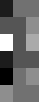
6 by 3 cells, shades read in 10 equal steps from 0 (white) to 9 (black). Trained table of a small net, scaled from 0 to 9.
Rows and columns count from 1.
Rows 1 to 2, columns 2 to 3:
5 5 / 6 4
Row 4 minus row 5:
-1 1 2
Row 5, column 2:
5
